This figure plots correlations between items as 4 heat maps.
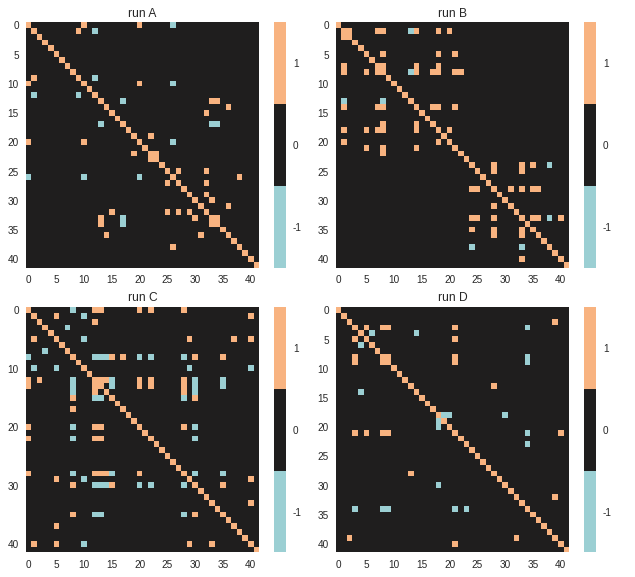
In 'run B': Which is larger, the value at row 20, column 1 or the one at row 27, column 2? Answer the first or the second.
the first
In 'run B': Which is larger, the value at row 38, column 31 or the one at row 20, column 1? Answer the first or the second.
the second
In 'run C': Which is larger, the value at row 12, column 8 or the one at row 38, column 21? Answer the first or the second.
the second
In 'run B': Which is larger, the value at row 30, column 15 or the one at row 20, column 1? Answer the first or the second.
the second
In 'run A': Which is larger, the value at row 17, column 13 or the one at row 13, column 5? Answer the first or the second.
the second
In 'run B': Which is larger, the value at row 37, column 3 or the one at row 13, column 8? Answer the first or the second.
the first
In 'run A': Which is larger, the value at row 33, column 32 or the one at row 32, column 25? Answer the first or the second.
the second
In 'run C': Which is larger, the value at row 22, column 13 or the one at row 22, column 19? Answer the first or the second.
the first
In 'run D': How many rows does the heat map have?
42
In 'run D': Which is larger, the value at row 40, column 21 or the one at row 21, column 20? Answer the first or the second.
the first
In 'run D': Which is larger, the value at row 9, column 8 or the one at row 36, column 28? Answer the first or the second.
the first
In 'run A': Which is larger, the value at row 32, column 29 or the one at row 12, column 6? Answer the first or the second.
the first
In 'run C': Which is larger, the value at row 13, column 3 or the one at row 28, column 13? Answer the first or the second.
the second
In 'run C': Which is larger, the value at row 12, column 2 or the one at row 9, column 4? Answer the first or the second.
the first
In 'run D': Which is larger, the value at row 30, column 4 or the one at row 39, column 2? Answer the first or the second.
the second
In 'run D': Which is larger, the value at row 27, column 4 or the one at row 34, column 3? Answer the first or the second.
the first
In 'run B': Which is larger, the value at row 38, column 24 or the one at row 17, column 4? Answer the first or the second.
the second
